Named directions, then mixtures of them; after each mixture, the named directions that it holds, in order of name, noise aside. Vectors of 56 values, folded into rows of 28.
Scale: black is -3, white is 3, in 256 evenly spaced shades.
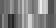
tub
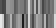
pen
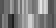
tub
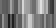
tub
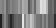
pen, tub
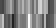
pen, tub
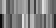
pen, tub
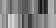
tub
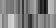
tub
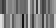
pen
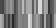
pen, tub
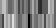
pen, tub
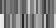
pen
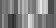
tub
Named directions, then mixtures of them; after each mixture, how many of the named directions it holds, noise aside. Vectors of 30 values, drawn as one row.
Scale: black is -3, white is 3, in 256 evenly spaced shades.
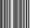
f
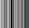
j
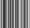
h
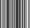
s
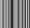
one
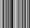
one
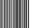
three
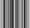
three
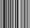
one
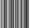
three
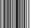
three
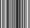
one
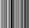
one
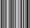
one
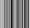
two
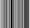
one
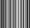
two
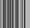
two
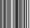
three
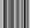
three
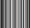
two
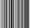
one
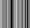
three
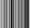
one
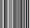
two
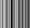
three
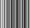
two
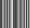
one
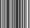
one
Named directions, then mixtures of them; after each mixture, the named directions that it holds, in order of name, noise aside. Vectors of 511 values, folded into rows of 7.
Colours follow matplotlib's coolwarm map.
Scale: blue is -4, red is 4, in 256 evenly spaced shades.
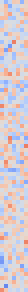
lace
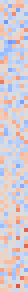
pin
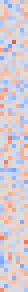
lace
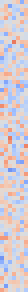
lace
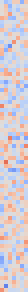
lace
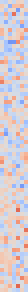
pin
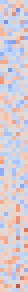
pin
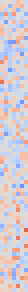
pin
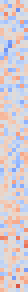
lace, pin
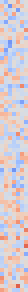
lace, pin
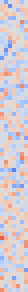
lace, pin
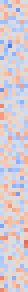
lace, pin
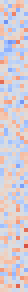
pin
